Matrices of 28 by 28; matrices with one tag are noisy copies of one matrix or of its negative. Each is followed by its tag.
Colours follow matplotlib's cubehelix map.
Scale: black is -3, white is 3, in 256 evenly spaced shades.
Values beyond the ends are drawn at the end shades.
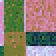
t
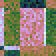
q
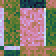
q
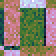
q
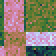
t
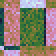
q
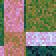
t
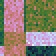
t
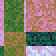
t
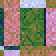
q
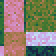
t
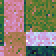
t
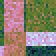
t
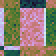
q
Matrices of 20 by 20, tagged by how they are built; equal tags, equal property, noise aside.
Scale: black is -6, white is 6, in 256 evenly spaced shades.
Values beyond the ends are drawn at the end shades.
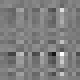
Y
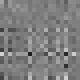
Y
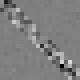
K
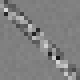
K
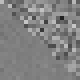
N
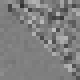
N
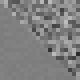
N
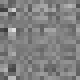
Y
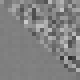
N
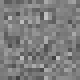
Y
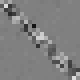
K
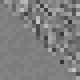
N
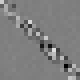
K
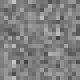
Y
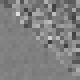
N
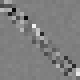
K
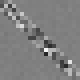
K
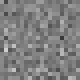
Y
